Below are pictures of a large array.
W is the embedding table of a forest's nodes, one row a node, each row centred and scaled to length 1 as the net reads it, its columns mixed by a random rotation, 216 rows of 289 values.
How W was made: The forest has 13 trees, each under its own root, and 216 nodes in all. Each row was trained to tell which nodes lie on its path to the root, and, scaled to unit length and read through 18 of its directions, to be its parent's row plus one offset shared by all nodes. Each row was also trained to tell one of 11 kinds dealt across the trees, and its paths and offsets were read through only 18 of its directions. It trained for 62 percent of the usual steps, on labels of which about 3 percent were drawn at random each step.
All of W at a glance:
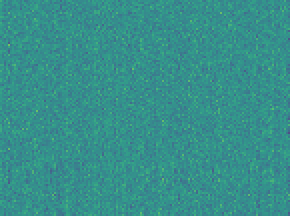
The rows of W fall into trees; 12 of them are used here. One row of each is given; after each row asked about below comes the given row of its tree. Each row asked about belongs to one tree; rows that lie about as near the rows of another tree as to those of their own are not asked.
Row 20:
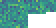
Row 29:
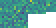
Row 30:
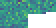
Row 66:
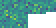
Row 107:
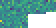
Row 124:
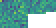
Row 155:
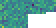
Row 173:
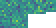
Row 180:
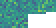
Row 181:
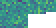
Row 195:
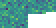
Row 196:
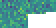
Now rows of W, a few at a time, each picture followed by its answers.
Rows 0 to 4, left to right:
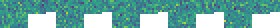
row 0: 30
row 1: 20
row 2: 180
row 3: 196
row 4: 155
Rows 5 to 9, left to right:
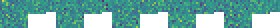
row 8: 155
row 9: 66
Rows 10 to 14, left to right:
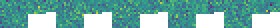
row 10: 173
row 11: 196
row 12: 195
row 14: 196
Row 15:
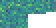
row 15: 20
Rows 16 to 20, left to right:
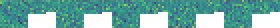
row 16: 180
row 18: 29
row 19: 181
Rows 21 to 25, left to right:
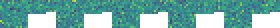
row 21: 107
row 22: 20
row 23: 107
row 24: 155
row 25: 180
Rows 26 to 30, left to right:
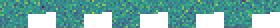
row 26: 196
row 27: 20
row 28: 29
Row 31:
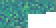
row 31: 30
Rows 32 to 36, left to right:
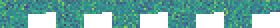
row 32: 195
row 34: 180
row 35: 29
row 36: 155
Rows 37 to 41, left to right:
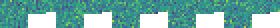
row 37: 195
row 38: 30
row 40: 107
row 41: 30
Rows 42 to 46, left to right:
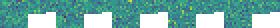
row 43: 29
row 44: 124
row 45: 124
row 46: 66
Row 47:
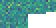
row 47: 20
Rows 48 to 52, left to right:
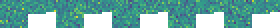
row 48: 195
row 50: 195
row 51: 29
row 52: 124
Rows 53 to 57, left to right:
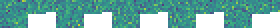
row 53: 107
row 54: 20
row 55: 180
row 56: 30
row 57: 173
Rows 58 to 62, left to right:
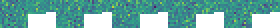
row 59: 180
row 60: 196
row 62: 196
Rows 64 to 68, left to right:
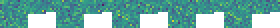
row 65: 196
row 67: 124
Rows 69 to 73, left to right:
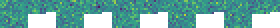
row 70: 196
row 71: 30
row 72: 30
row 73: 180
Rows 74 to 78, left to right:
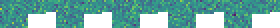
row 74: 20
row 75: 20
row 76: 195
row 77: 107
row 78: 180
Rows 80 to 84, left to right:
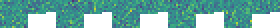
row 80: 180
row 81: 155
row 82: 195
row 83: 196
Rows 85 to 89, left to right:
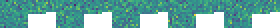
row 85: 124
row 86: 195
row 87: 29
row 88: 155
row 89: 195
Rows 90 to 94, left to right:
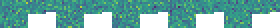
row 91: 180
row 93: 155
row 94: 124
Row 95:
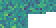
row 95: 180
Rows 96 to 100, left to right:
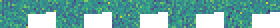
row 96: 107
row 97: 29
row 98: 30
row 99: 155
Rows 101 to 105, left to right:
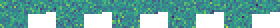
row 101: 181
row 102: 29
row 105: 155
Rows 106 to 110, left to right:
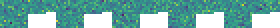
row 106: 124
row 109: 173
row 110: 155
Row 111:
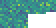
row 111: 20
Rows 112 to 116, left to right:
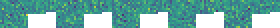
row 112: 155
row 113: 196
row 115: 29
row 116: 180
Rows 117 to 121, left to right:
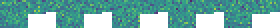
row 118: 181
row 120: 124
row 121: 124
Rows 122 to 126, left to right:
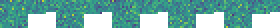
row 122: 124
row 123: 30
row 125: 180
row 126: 180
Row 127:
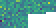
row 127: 173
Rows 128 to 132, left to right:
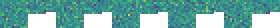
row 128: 30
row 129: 30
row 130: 30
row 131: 181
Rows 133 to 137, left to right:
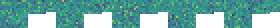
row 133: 30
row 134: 196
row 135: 180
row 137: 180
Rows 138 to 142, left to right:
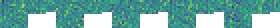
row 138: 29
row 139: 20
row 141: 29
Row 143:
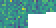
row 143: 195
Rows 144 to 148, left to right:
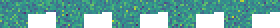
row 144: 155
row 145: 66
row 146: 124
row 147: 66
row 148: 124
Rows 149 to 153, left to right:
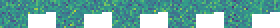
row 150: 195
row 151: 195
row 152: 124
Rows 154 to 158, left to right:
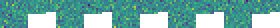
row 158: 124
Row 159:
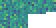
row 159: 107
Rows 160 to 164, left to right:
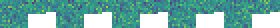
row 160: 20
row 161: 29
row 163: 107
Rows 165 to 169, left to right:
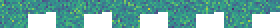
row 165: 173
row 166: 30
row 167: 30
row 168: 181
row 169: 30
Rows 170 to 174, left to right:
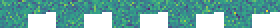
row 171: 155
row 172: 155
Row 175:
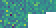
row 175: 66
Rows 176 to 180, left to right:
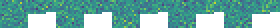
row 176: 107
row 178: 180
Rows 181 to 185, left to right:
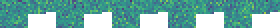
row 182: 195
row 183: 107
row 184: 30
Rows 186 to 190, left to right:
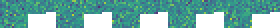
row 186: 66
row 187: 196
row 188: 30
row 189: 195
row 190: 30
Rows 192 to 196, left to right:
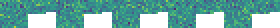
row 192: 155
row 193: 155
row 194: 20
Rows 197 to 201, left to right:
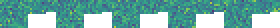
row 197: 107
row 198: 124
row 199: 196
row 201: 195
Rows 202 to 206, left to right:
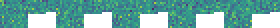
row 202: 173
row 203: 155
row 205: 195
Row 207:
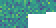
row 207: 195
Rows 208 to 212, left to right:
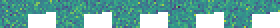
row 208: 66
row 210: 30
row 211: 155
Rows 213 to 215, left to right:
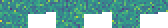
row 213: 155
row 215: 181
